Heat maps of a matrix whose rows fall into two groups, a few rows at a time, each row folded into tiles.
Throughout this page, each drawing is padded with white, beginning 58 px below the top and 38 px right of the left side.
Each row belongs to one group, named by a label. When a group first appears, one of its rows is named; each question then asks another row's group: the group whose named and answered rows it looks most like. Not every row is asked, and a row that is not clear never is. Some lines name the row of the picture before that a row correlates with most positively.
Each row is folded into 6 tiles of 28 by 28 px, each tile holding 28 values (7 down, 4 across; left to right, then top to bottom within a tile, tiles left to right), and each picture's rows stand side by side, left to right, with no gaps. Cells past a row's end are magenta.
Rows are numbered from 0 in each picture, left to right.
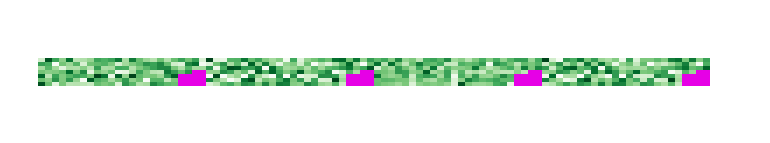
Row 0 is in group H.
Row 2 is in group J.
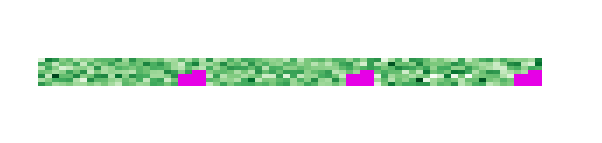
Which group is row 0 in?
H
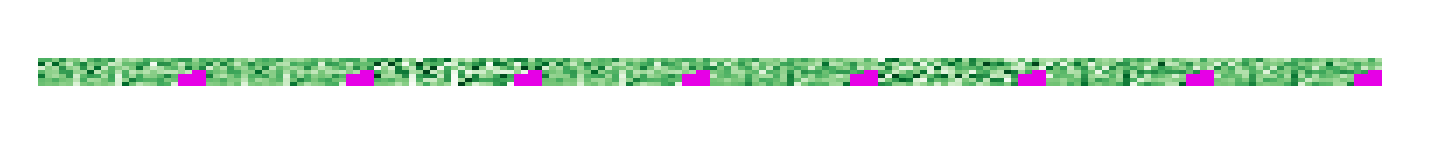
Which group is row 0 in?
J
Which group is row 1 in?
J
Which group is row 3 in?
J
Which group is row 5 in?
H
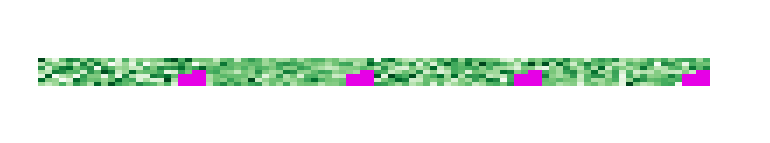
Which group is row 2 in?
H
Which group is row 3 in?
J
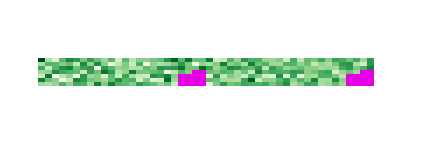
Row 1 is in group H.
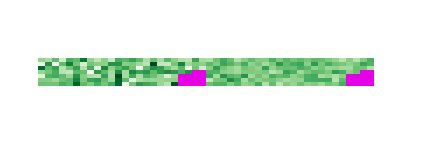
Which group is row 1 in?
H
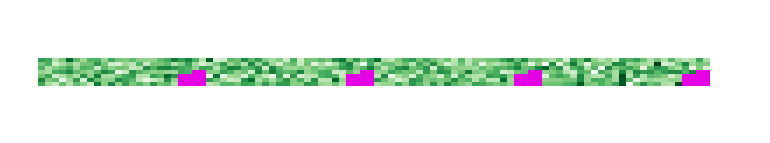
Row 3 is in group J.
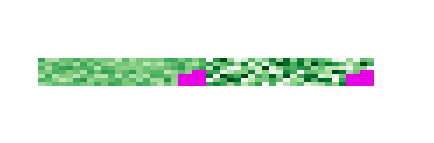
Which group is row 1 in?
H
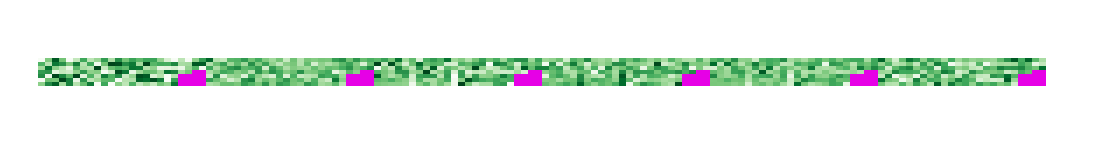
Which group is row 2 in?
J
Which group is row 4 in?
J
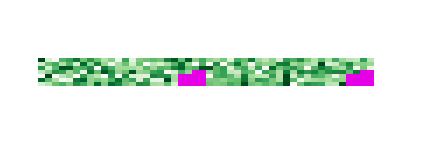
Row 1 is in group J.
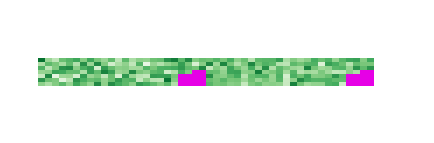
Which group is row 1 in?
J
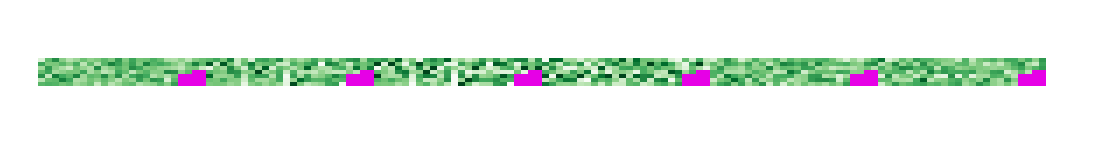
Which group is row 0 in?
H
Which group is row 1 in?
J
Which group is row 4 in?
H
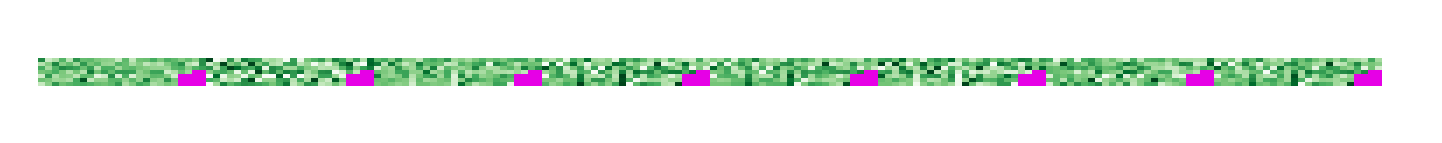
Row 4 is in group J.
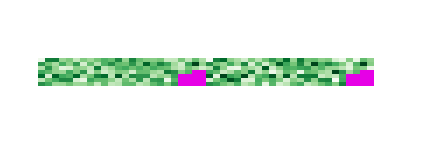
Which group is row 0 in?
H
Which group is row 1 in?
H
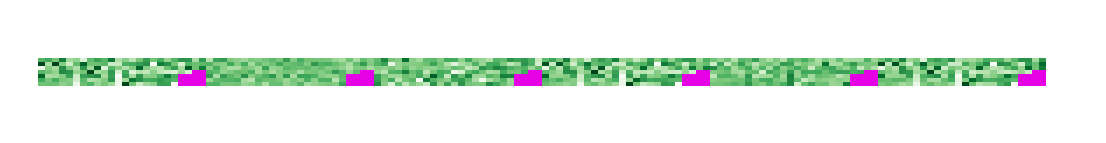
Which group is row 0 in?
J
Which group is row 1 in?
H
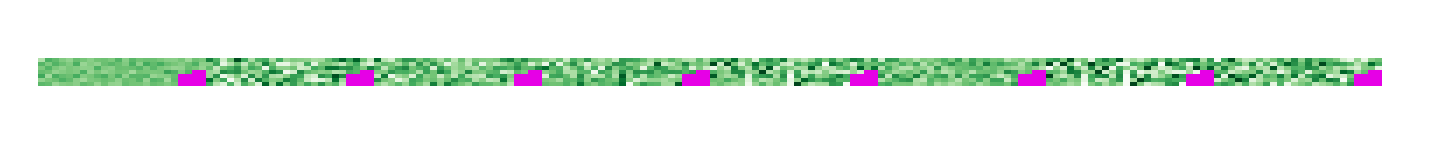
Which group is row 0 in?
H
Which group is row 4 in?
J
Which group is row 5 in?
H
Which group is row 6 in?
J
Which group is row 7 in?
H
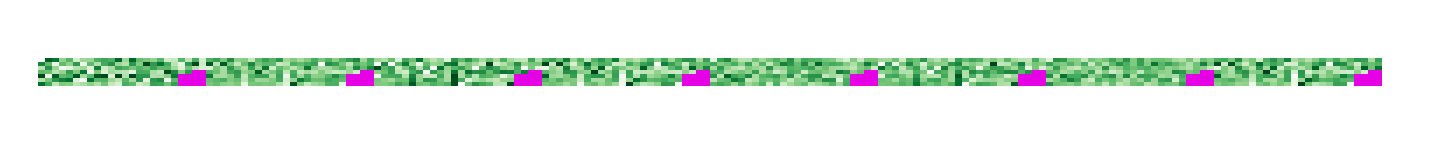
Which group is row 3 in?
J
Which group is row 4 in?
H
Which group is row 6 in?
H
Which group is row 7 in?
J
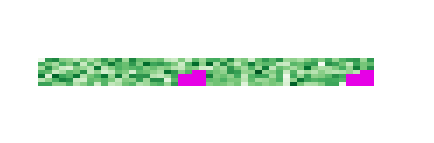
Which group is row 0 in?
H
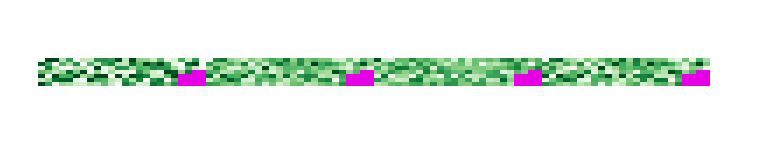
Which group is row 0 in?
H
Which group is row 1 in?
H
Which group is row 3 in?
H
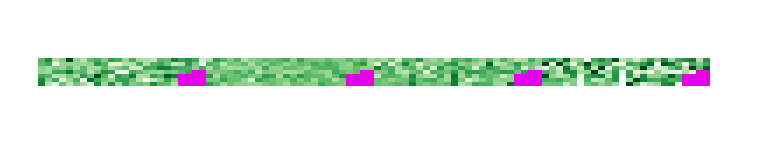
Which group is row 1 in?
H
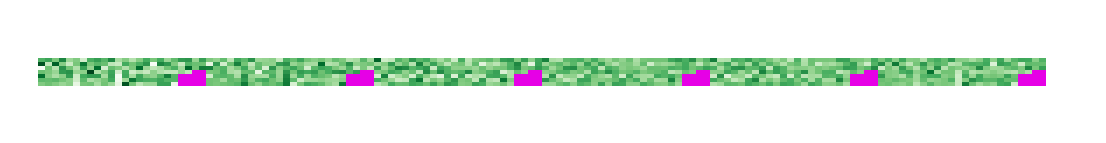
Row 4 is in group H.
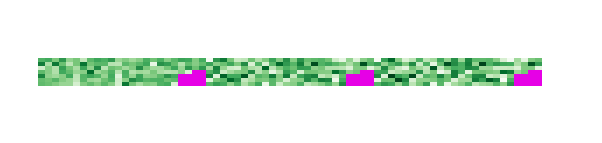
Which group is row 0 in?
J
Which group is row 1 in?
H
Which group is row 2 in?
H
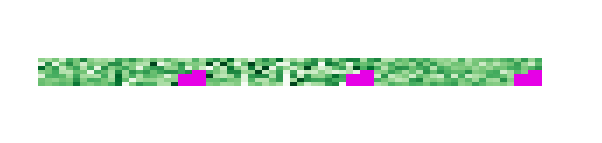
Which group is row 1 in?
J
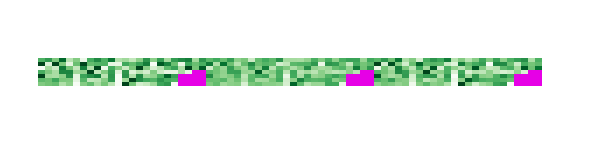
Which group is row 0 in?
J
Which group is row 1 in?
J
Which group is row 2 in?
J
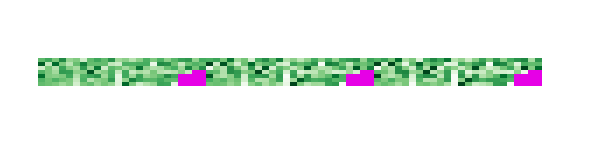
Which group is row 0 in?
J
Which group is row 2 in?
J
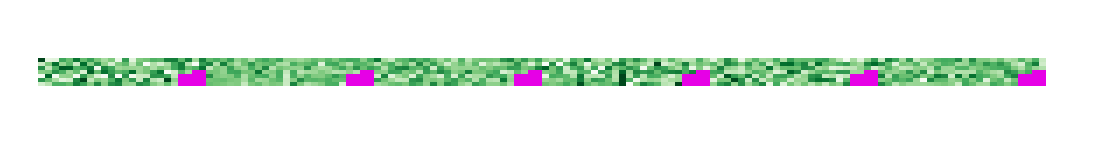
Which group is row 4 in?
H
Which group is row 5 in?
H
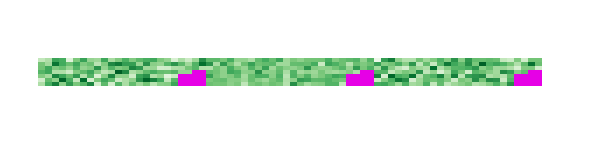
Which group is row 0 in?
H
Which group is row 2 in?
H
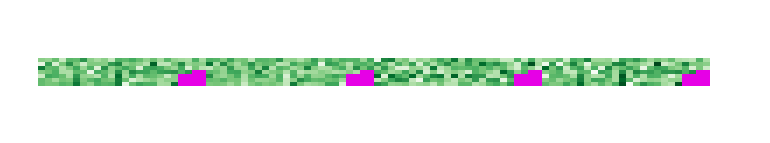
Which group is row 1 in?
J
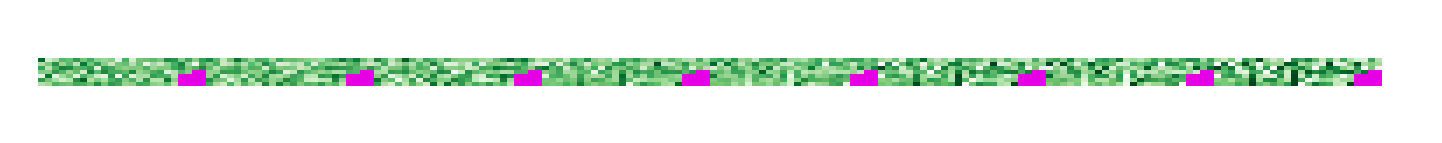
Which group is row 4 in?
J
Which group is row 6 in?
J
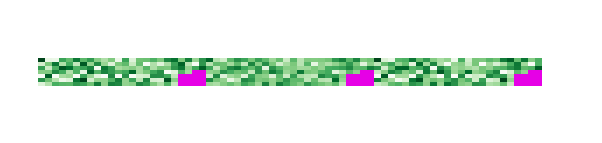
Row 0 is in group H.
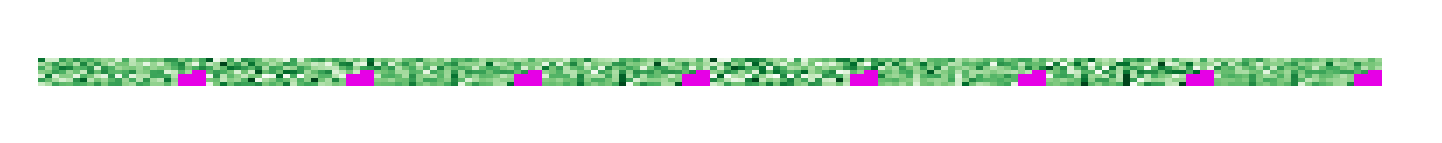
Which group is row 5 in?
J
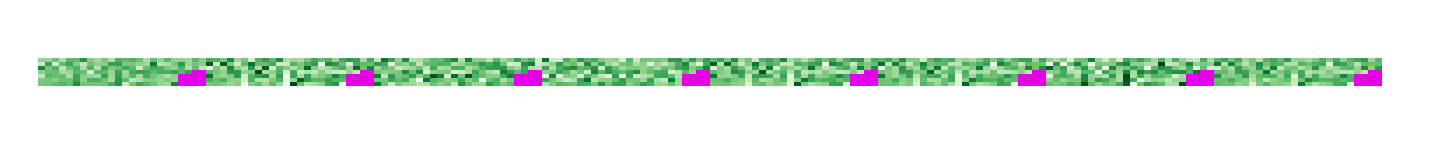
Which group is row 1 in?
J
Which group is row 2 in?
H
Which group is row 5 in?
J
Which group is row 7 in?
J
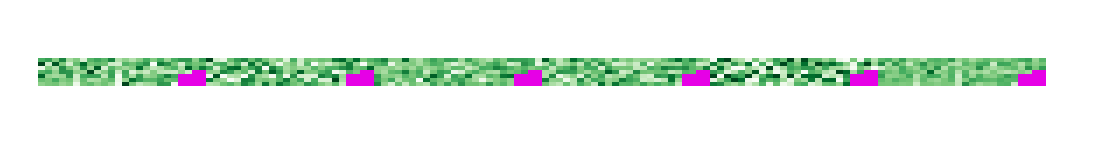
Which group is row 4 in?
H
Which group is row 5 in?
J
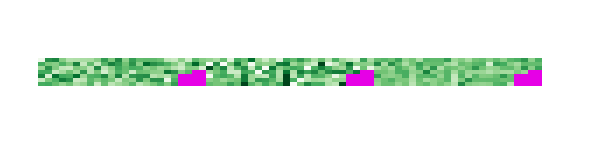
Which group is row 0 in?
H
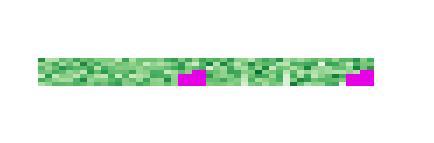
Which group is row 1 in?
J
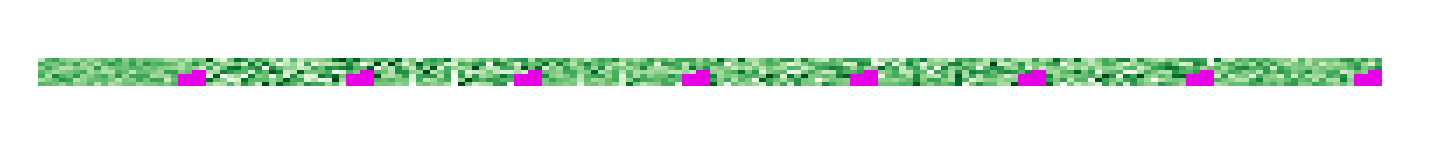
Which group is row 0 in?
H
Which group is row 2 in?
J
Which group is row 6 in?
H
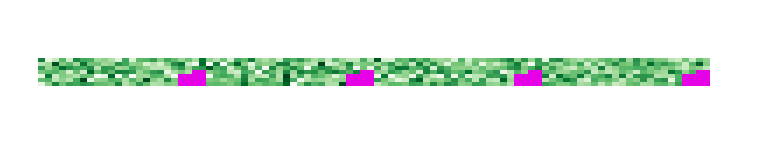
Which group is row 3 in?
H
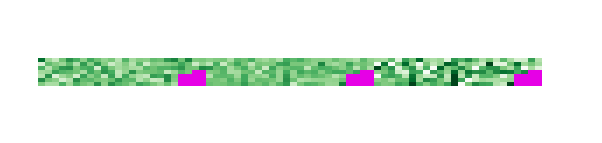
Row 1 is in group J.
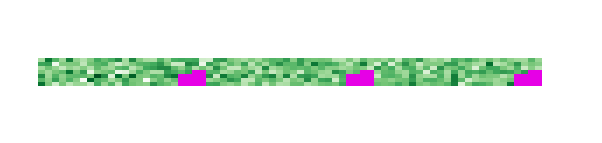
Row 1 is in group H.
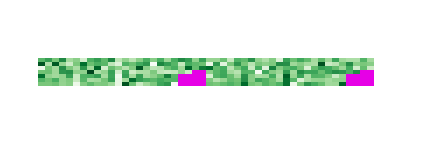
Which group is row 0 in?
J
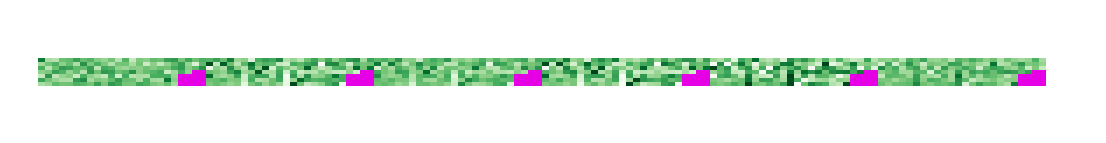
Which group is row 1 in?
J
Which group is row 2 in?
J
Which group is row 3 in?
J
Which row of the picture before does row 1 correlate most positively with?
0
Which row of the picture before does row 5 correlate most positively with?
1
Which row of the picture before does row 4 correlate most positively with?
1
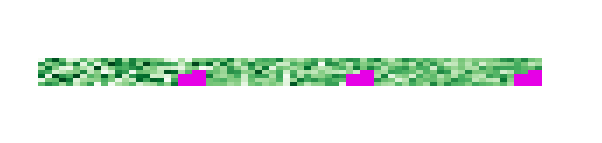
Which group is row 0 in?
H
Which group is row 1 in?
J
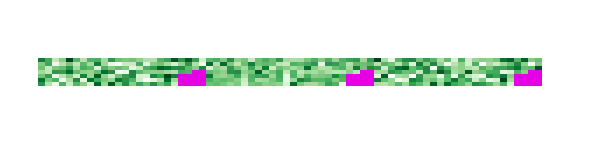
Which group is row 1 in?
J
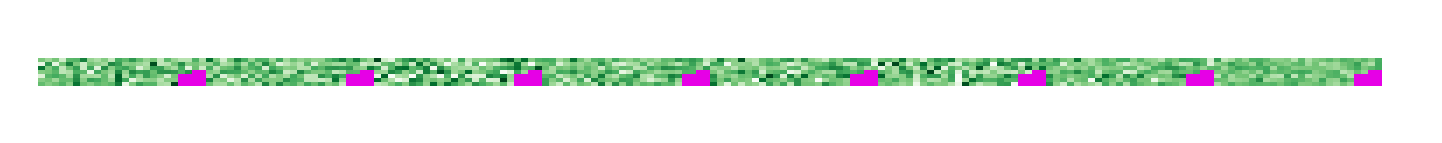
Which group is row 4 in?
H
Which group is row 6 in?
H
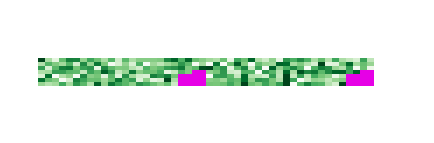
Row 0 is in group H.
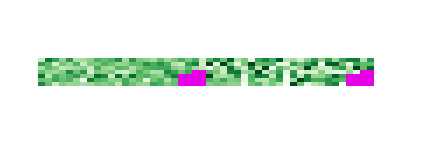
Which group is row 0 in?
H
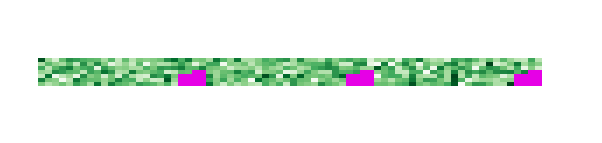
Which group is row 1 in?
H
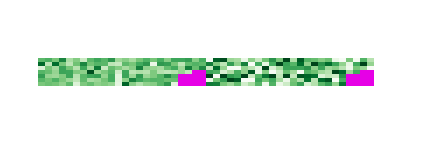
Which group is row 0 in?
J
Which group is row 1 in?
H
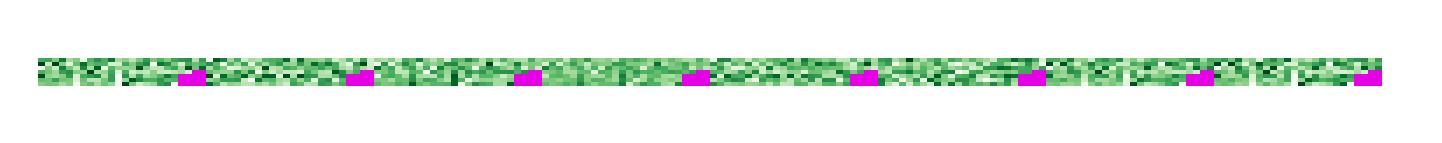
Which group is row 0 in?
J
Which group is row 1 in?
H
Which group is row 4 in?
H
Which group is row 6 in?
J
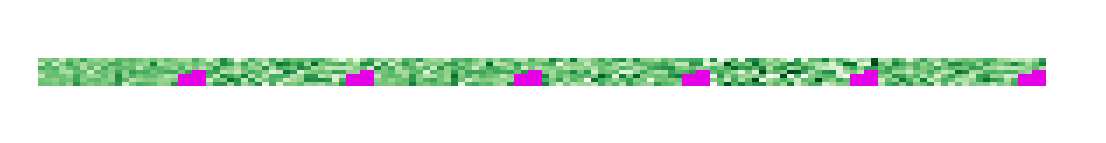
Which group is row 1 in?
H
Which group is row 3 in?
H
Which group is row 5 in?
H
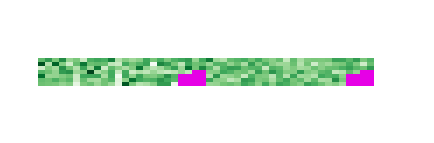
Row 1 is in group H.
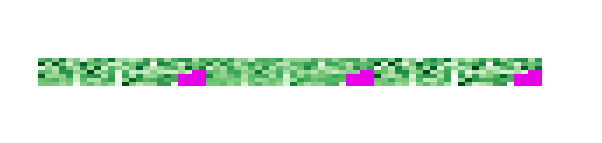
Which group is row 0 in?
J
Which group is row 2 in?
J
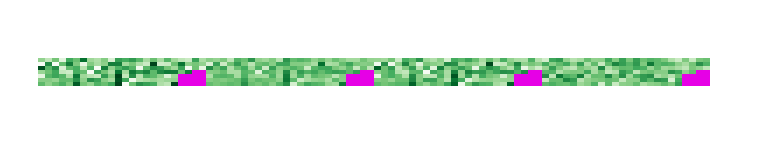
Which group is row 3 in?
H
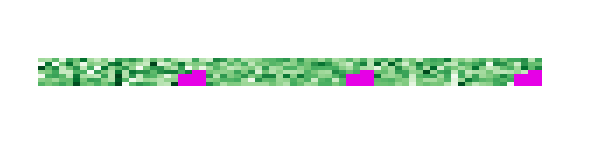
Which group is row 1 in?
H
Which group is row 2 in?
J
